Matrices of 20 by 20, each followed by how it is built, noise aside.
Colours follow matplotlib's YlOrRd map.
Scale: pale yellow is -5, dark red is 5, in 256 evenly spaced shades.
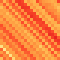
Toeplitz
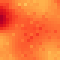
smooth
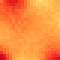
smooth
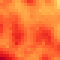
smooth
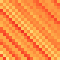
Toeplitz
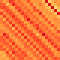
Toeplitz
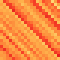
Toeplitz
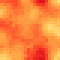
smooth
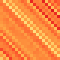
Toeplitz
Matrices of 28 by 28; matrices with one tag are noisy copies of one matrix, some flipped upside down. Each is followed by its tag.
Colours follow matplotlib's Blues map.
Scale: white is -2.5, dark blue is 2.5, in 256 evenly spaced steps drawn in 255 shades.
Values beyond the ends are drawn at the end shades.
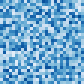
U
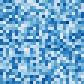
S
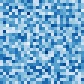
U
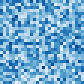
S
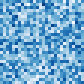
S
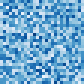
U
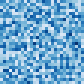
U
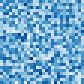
U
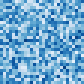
S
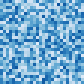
S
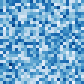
S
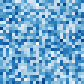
S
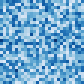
S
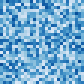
S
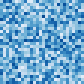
S
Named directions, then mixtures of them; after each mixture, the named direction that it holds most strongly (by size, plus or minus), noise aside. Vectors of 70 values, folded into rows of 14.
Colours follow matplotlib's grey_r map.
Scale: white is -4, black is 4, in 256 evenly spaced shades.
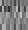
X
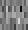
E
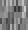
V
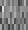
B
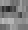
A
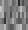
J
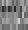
A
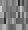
J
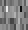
E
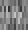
E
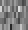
X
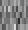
X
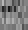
A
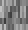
J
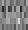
E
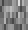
J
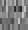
V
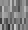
B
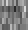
V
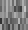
V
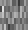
B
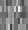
V
